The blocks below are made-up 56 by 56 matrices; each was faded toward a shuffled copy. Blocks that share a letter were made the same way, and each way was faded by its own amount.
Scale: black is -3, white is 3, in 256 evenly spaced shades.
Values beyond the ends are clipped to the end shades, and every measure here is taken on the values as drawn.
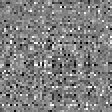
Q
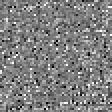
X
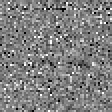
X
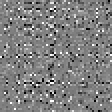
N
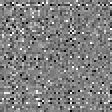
Q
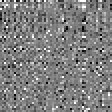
N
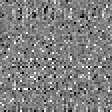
Q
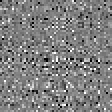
N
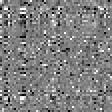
N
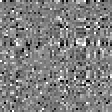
N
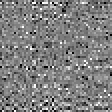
N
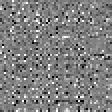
N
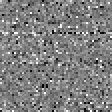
X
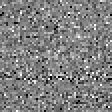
X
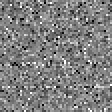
X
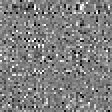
Q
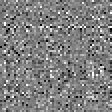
Q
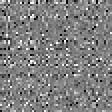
N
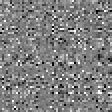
Q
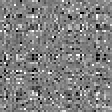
N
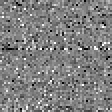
X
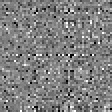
Q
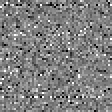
X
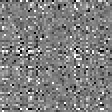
N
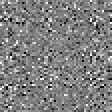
Q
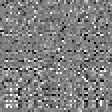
N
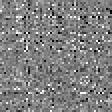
Q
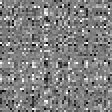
N
